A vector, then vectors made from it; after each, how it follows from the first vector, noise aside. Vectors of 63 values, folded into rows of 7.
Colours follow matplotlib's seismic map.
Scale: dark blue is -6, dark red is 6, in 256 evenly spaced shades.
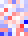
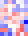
copied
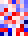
scaled up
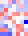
copied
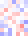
shrunk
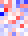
reversed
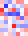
wrapped around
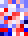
scaled up
